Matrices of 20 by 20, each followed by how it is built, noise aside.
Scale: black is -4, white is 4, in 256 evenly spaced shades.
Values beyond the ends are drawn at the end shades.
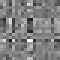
low rank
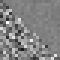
lower triangular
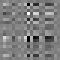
low rank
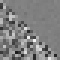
lower triangular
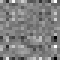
low rank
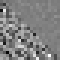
lower triangular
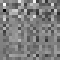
low rank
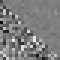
lower triangular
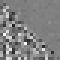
lower triangular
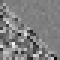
lower triangular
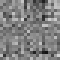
low rank
